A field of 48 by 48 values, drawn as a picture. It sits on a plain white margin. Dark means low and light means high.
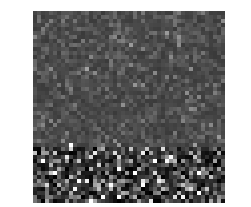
Slope: none. Histogram: skewed, a long tail of high values. Stripes: none. Seam: horizontal, 70% of the way down, the top part calmer. Average level on the scale: 30%. Mirror symmetry: none.
